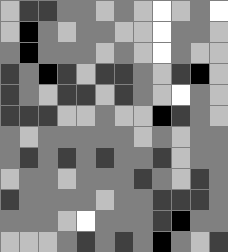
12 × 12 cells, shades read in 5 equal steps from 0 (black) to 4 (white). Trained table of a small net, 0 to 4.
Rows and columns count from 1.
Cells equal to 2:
64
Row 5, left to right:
1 2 3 1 1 3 1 2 3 4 2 3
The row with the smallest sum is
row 4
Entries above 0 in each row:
12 11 11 10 12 11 12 12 12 12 11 11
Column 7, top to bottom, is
2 3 2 1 1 3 2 2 2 2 2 1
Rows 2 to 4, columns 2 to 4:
0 2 3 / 0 2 2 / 2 0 1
